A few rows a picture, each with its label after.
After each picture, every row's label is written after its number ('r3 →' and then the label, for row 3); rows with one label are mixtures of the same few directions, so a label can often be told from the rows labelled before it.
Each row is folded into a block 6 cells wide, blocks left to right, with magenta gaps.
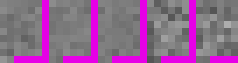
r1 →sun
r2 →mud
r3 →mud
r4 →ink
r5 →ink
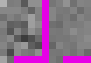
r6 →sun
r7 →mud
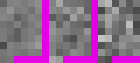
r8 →mud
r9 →ink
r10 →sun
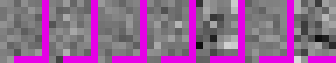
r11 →mud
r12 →mud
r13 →sun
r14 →ink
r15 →mud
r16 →sun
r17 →sun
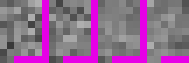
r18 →ink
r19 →ink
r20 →sun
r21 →mud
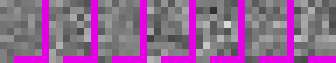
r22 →sun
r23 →ink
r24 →sun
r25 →sun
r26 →ink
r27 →ink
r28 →sun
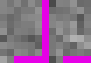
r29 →sun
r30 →sun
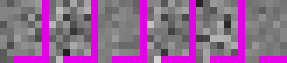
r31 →ink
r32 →mud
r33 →mud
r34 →mud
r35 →sun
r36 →ink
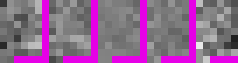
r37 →mud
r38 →sun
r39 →ink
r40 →mud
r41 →mud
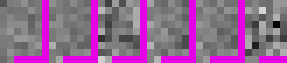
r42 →sun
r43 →mud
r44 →sun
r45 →mud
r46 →mud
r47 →ink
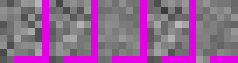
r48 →ink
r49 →ink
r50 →sun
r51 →ink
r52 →ink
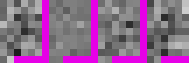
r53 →mud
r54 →ink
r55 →ink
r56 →mud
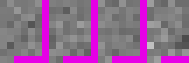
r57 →ink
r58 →ink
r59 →mud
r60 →mud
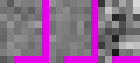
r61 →ink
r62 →sun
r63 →mud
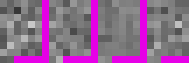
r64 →ink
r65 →mud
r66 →sun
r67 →ink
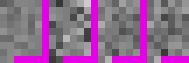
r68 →sun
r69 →ink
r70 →mud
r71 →mud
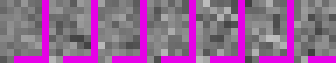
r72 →sun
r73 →sun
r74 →mud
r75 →mud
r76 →ink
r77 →sun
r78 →mud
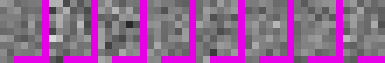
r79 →sun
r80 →sun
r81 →ink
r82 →ink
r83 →mud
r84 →ink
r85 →ink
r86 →sun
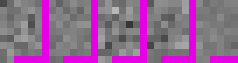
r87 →sun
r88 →ink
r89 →ink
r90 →mud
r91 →mud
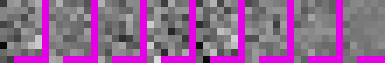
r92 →mud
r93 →ink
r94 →sun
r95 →mud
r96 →mud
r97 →sun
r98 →mud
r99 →mud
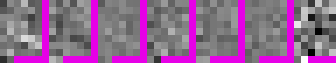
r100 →sun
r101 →sun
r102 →sun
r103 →mud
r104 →sun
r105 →ink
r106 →mud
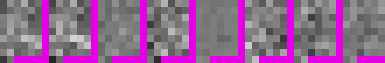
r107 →sun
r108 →sun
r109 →mud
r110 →mud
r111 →sun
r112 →mud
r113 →mud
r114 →mud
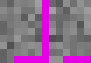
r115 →ink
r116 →sun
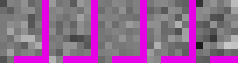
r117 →sun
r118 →sun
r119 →ink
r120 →ink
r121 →mud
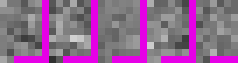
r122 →sun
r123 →sun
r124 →mud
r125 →mud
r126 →mud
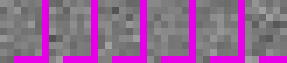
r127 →sun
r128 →sun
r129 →ink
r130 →mud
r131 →mud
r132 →ink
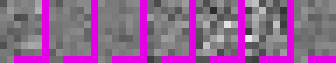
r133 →mud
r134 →ink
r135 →sun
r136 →ink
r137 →ink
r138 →sun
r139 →mud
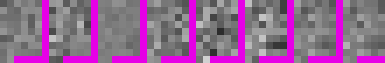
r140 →sun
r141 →sun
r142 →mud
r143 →ink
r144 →mud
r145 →mud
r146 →mud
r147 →mud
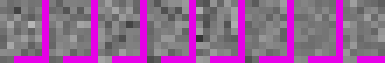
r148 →ink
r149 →ink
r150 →ink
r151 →ink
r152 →sun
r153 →ink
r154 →ink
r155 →ink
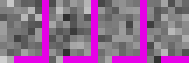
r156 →ink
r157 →mud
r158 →sun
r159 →mud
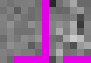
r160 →ink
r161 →sun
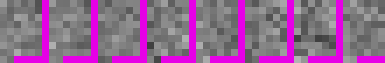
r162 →mud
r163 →mud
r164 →ink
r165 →mud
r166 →mud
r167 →ink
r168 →sun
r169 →ink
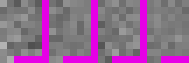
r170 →mud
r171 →sun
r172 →mud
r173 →sun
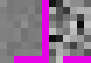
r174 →mud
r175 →sun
